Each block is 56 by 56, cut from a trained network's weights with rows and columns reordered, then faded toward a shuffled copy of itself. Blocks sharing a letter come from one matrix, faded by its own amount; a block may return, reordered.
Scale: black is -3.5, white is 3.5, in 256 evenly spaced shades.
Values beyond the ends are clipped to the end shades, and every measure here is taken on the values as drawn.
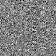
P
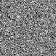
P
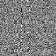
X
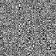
X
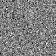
P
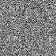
P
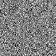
P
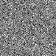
P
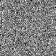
P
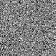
P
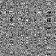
X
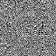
X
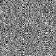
X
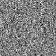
P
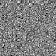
P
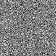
P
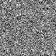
P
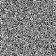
P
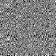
X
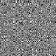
X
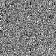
P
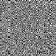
X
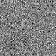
P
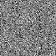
P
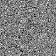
P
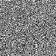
P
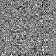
X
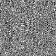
P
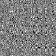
X
